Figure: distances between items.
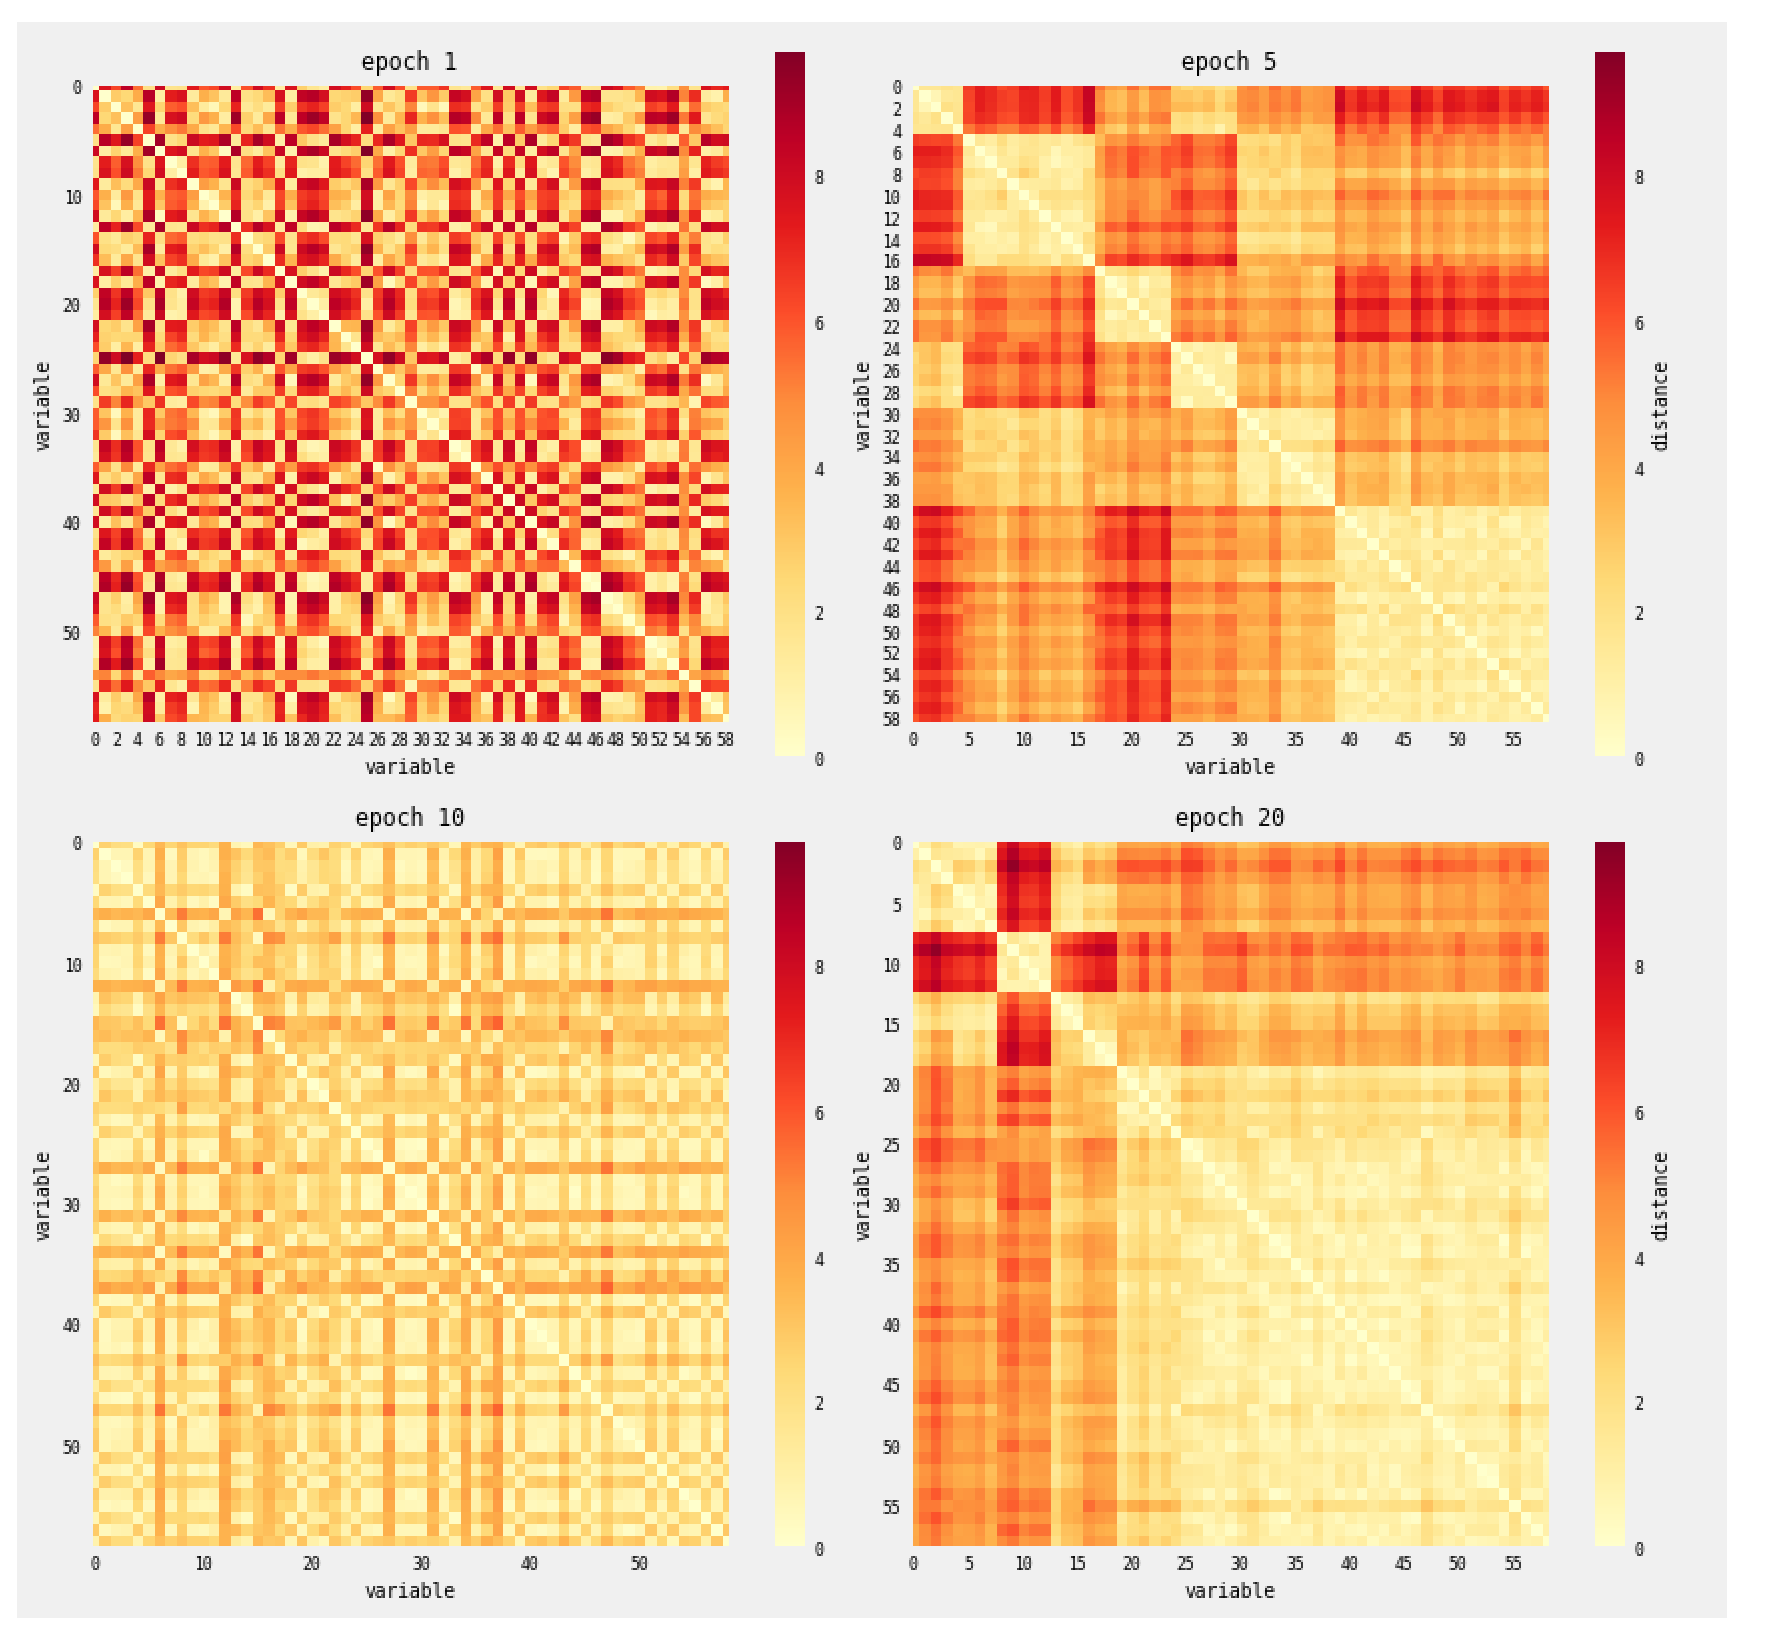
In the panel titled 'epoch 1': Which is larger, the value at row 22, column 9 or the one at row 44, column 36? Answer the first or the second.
the second
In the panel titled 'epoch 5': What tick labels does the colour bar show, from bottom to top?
0, 2, 4, 6, 8
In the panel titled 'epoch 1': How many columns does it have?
59
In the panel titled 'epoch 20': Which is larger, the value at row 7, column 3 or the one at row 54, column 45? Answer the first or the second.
the first
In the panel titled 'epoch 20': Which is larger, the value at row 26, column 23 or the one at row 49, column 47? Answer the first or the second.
the first
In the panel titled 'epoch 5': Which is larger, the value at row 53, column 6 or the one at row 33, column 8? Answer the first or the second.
the first
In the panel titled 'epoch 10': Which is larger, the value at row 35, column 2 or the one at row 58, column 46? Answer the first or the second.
the second
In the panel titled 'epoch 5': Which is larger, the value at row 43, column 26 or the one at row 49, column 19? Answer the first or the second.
the second
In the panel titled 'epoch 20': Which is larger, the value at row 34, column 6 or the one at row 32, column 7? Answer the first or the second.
the first
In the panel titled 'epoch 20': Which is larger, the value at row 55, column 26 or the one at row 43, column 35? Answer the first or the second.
the first
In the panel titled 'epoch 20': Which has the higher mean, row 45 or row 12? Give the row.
12
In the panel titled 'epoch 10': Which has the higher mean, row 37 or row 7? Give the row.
37
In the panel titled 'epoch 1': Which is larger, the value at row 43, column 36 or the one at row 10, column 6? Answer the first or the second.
the second
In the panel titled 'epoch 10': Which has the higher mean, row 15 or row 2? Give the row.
15
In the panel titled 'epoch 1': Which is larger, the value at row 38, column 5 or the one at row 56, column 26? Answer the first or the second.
the first
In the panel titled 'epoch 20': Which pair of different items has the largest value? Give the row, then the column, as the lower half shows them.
9, 2
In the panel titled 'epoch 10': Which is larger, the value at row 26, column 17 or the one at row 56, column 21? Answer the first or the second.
the first
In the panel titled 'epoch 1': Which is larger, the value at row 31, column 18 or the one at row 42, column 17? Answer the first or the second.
the first
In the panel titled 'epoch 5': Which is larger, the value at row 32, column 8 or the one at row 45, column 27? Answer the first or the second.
the second
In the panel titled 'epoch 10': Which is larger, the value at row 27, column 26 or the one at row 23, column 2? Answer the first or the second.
the first
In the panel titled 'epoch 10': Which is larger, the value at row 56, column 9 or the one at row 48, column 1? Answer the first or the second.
the first
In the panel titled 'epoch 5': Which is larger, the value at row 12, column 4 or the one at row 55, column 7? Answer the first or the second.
the first
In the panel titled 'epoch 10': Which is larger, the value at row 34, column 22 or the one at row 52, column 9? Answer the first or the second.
the first
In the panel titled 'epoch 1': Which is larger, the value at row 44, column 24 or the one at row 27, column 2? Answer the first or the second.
the second
